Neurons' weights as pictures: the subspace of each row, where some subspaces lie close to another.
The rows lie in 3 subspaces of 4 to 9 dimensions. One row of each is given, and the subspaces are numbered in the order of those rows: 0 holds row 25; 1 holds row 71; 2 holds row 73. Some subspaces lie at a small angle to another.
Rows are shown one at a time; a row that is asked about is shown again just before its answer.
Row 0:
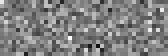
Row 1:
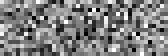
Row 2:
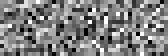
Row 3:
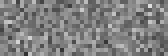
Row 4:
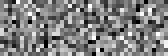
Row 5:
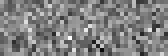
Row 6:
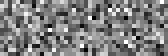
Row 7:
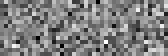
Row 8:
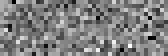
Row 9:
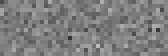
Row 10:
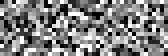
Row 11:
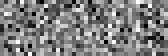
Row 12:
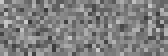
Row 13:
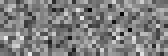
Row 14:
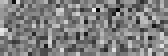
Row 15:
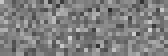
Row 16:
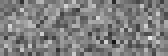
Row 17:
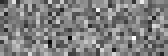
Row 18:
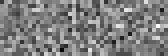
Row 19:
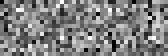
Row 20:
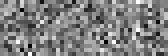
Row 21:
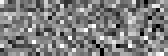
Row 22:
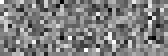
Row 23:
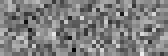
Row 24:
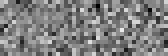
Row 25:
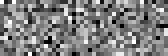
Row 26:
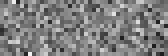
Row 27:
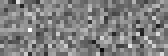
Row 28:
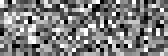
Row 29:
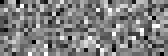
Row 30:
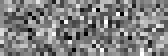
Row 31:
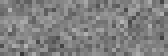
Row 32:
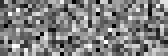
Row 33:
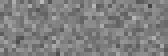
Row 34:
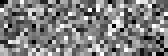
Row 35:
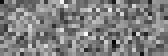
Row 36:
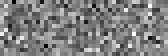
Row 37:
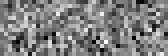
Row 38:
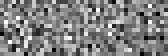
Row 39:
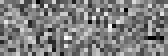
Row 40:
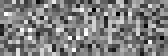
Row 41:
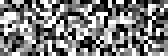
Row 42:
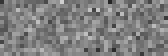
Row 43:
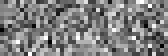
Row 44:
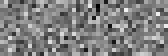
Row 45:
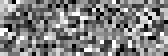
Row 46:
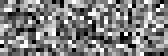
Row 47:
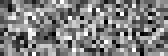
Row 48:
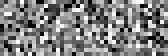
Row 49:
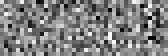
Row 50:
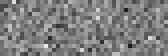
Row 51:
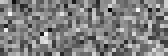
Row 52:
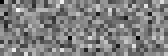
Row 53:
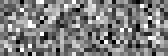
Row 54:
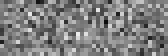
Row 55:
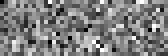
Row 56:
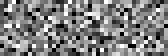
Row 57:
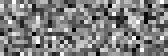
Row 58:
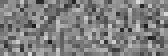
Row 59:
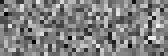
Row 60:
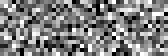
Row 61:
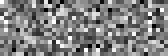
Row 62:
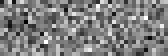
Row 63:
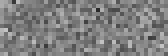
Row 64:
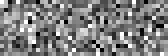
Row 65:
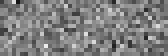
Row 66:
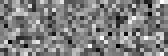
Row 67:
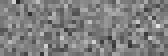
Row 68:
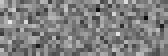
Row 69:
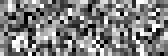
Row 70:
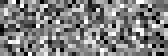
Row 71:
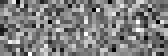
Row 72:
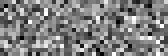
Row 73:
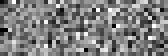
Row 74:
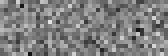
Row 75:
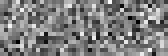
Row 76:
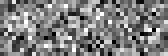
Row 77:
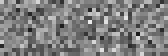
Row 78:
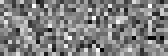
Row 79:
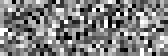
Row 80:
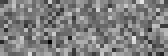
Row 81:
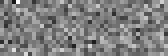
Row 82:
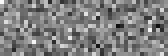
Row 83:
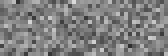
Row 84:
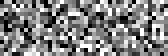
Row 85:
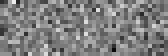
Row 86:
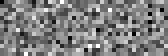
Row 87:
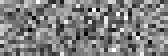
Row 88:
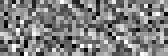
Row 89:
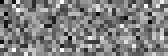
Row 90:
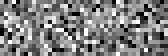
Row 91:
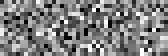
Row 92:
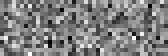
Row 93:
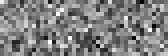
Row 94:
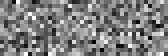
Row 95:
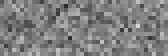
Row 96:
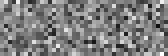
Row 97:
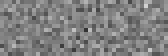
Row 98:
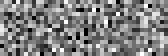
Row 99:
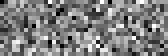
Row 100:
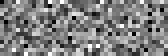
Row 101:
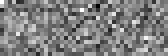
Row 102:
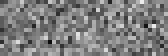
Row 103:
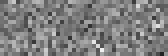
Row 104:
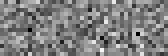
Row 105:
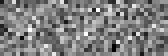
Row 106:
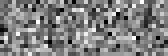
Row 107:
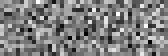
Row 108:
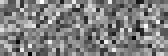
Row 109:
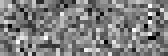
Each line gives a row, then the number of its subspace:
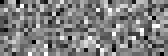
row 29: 1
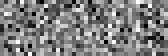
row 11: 1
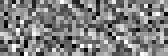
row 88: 0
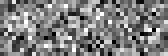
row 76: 2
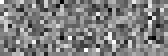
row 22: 1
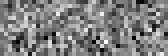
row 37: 2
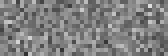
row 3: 2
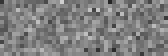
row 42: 1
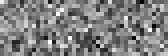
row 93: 2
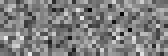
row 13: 0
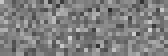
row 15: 2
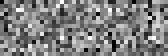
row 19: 1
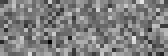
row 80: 0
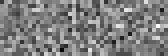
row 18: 0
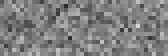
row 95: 1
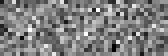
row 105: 1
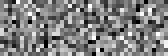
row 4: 0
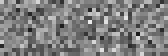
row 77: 1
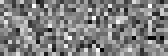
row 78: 0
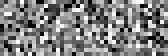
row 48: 1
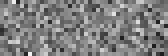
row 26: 1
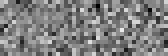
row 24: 0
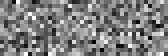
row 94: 2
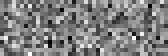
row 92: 0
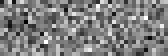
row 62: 0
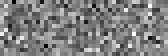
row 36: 0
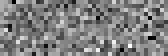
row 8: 2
